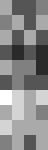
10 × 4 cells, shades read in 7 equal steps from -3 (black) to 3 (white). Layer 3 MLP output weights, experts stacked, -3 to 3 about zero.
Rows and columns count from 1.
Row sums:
-1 1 0 -6 -1 -3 8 4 5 1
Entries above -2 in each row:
4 4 4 2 3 4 4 4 4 4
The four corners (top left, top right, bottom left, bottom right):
1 0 0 1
